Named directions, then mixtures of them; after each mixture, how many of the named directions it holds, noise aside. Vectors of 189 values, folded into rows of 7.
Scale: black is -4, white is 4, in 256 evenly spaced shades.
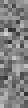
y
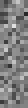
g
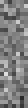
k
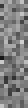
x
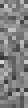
three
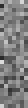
one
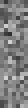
three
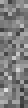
two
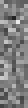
three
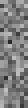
three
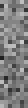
one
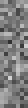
two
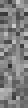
three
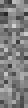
two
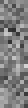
one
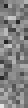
three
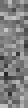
two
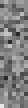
two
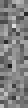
two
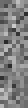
two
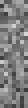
three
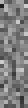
two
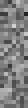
three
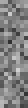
two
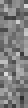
one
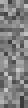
two
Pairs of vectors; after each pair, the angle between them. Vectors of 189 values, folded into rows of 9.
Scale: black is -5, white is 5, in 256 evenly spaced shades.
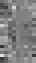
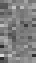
nearly parallel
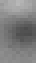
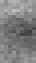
nearly parallel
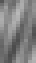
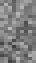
partly aligned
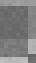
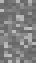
orthogonal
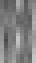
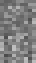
partly aligned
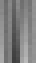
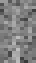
partly opposed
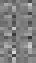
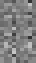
nearly parallel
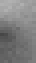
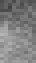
nearly opposite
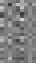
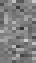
orthogonal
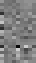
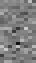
partly opposed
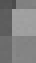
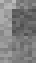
nearly opposite
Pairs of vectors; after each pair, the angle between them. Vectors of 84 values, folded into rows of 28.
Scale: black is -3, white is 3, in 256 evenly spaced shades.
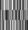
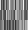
partly opposed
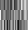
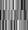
nearly opposite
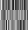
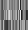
orthogonal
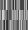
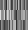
orthogonal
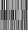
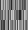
partly opposed
